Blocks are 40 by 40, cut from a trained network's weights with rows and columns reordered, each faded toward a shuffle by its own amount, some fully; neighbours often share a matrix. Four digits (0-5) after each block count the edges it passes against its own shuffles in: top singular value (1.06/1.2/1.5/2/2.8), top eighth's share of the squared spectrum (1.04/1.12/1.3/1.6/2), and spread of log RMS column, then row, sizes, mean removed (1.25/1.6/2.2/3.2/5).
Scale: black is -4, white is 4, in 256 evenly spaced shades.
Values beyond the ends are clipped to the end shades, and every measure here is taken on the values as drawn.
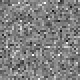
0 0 0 0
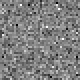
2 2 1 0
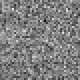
1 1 0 0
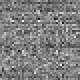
3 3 2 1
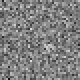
2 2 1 0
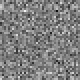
3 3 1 1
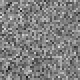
2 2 0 0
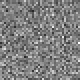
3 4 1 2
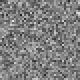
1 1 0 0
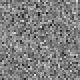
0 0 0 0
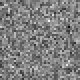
0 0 0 0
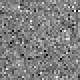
1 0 0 0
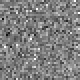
0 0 0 1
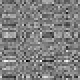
4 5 1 3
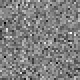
1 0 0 0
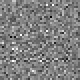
3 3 1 1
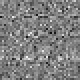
3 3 0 2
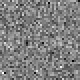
0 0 0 0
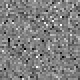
0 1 0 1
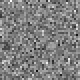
2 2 0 0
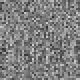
3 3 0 0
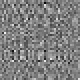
4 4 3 2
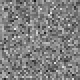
1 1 0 0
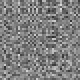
4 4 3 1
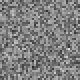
0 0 0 0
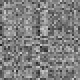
4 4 2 2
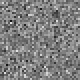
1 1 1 0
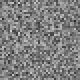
2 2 1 0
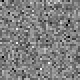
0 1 0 0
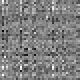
3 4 3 2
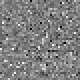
0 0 0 0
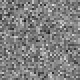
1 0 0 0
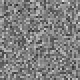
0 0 0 0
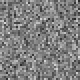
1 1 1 0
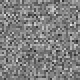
3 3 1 0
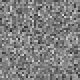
2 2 1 0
